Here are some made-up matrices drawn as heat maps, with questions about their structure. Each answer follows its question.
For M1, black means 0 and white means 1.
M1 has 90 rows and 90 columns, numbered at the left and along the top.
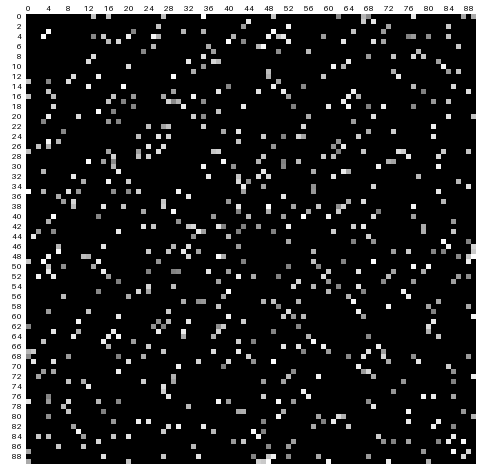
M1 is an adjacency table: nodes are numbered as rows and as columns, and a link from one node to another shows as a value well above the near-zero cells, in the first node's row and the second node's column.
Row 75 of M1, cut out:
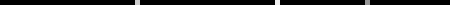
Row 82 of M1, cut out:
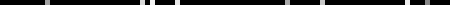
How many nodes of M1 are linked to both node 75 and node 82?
0
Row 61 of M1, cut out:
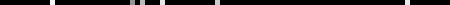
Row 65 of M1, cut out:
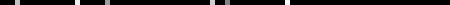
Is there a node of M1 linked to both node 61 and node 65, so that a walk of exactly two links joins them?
no
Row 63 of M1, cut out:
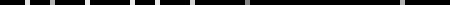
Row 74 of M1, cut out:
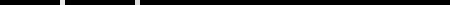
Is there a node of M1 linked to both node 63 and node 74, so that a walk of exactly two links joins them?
no
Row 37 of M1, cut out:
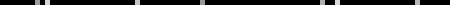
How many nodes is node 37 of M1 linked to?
7
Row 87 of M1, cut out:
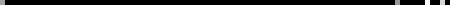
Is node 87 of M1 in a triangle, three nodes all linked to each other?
no
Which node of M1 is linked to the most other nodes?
node 4
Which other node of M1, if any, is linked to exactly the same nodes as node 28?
node 81
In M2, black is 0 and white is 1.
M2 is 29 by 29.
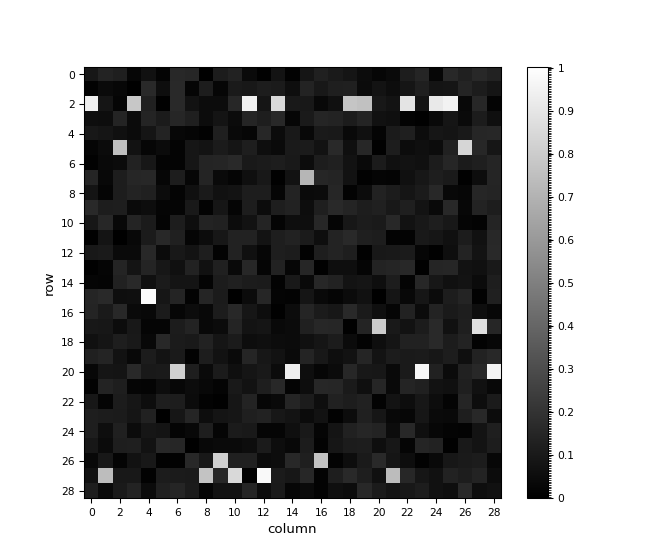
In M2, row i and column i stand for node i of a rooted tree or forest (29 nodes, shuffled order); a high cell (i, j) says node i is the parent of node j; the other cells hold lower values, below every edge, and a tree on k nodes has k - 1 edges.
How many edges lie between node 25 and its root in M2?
2
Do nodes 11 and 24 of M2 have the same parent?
yes
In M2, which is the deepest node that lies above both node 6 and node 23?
20
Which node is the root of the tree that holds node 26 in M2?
5
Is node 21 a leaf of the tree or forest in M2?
yes
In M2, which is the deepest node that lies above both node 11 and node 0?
2
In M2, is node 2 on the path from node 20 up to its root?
no
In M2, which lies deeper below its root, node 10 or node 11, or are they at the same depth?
the same depth
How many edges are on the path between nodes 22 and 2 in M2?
1
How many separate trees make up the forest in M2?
3
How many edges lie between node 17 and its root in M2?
0
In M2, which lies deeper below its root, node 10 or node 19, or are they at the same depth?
the same depth
